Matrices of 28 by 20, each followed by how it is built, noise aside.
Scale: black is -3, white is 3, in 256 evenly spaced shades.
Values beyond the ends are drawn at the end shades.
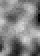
smooth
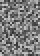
noise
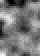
smooth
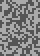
noise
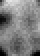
smooth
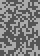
noise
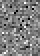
noise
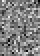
noise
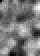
smooth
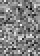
noise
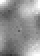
smooth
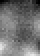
smooth
